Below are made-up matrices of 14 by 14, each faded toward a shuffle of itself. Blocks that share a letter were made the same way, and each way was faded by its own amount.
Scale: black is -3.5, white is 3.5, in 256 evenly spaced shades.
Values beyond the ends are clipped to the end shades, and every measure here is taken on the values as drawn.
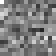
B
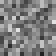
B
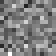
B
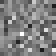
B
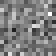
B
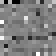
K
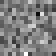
B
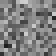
B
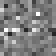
K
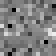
K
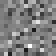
K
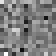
B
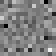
K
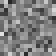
B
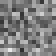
B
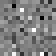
K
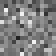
B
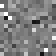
K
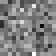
B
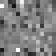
K
